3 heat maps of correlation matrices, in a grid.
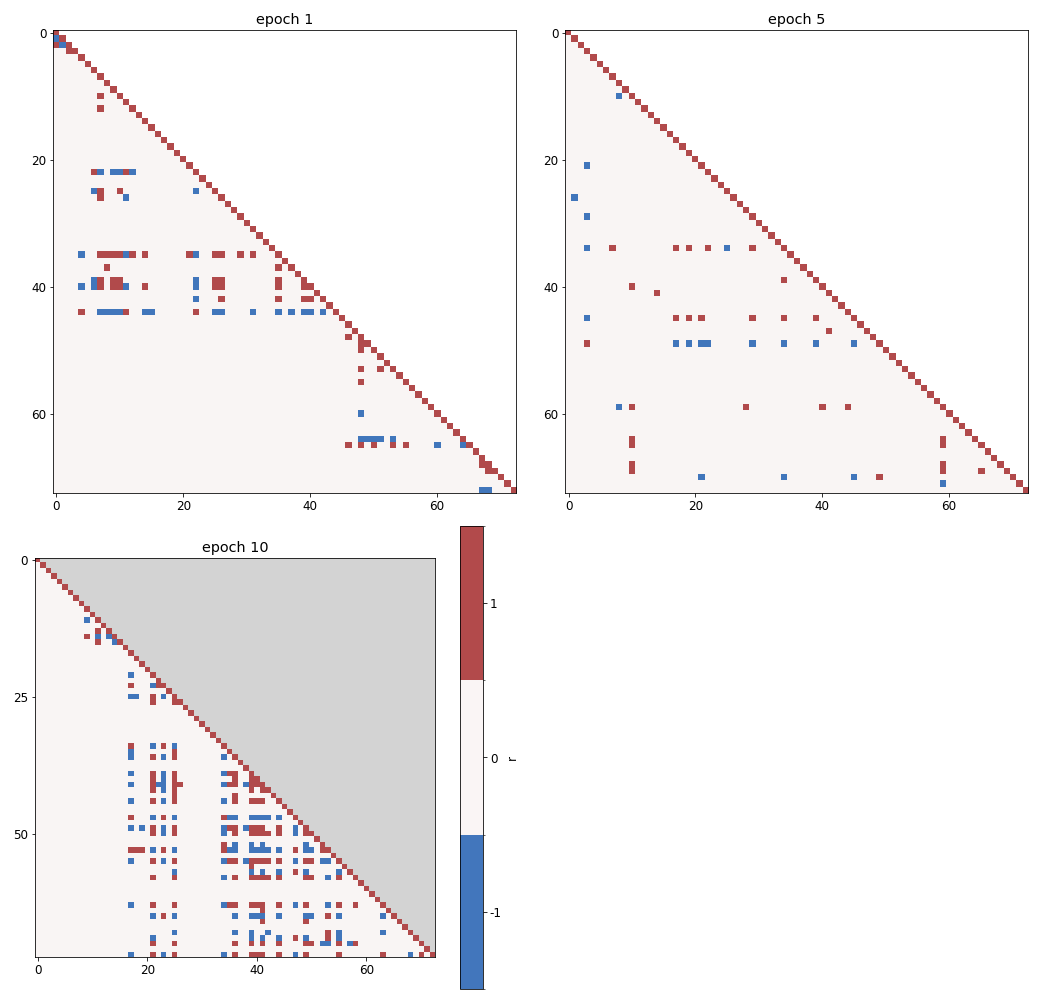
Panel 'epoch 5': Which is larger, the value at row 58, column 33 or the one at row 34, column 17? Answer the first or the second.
the second
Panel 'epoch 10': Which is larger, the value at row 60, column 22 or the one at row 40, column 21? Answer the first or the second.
the second
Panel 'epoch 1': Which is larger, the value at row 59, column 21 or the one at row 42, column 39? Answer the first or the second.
the second
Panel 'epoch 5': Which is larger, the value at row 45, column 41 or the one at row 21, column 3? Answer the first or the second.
the first
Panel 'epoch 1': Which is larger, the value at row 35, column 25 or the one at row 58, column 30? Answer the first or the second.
the first
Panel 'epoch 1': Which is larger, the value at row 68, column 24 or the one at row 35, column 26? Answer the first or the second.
the second
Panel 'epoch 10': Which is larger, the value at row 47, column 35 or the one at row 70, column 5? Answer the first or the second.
the second
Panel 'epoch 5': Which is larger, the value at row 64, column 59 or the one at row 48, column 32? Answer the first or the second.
the first
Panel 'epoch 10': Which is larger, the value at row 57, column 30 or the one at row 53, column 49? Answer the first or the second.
the first
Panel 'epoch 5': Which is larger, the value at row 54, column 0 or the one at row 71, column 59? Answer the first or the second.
the first
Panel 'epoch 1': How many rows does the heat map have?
73
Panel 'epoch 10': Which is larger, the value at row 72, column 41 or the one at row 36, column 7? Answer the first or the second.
the first
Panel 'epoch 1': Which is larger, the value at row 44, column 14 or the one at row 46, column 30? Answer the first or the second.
the second
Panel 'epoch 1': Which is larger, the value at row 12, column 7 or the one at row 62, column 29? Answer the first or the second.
the first
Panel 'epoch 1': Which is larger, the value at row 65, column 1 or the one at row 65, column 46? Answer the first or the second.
the second
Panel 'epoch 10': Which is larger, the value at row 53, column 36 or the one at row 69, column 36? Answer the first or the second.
the second
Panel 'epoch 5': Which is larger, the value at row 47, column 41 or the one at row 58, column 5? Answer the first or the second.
the first
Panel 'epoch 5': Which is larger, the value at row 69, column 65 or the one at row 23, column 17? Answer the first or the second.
the first
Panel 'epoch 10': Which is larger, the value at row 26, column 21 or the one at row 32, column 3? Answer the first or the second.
the first
